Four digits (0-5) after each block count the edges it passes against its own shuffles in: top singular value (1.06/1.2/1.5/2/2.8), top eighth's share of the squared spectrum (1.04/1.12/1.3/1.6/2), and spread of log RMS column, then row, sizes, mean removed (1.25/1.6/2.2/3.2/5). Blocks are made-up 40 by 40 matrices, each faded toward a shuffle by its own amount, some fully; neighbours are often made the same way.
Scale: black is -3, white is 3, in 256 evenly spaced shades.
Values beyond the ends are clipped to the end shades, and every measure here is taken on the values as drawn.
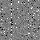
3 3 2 0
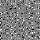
3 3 2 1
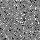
2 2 1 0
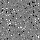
0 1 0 0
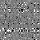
3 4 2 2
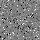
0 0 0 0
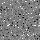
2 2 0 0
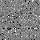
2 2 0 1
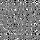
3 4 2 2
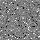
0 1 0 0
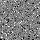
0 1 0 0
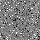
0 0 0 0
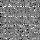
3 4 1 2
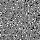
1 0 0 0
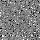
1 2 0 1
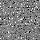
1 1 0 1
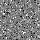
0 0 0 0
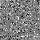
2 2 1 1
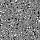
0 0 0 0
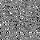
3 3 1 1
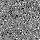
1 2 0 0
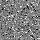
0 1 0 0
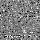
2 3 0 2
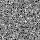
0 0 0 0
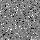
0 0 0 0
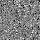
1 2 0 0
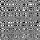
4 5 2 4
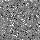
1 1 0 0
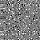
3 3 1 1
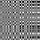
5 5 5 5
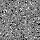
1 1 0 0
